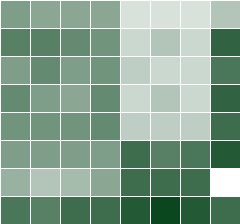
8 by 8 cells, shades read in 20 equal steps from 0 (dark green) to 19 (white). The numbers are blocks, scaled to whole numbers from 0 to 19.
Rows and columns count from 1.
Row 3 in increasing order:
5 7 8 9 9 14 15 15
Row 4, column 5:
15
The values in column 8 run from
2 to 19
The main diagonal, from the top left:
9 6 9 7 14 6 4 4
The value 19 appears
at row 7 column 8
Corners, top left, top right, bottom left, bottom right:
9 13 5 4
